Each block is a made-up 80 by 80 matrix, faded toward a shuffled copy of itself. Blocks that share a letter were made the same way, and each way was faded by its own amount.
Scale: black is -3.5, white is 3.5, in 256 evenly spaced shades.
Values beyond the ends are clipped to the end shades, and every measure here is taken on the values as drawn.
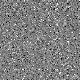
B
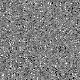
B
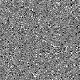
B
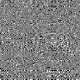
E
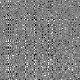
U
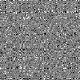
E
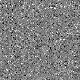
B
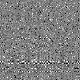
E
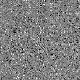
B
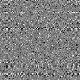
E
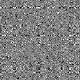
E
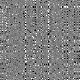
U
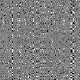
U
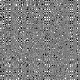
U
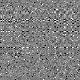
E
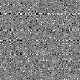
E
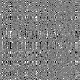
U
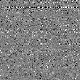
E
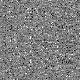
B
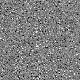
B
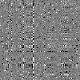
U
